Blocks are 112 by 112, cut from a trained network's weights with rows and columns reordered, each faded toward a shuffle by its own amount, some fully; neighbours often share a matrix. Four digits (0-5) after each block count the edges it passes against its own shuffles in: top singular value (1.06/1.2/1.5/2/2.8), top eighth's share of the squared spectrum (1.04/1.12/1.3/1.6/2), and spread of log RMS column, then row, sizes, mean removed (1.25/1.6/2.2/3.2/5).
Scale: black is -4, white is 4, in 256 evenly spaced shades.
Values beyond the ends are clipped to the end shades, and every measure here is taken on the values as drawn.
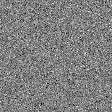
0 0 0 0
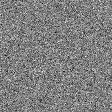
1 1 0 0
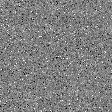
0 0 0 0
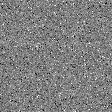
0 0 0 0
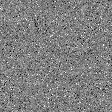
0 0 0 0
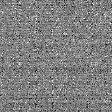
3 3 3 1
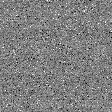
1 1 0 0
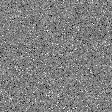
0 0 0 0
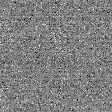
2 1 1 0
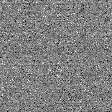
2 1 1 0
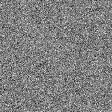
3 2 0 1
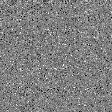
3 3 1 2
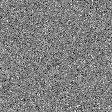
1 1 0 0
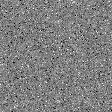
1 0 0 0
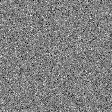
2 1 0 0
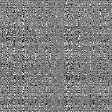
4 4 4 1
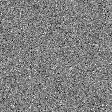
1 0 0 0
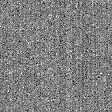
3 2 0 1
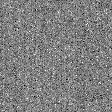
2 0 0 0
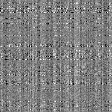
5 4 1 4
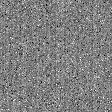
2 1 0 0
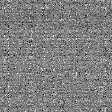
3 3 3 0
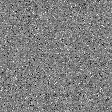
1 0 0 0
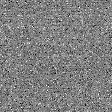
2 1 1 0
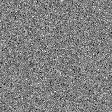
1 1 0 0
